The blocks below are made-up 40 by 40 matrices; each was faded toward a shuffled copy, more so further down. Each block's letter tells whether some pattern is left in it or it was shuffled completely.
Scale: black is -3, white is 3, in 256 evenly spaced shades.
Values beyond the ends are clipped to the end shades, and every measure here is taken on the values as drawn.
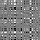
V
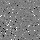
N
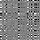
V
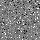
N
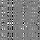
V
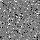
N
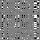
V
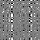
V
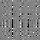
V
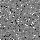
N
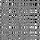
V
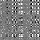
V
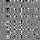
V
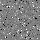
N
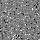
N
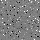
N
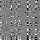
V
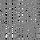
V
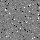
N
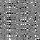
V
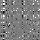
V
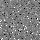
N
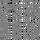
V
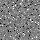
N
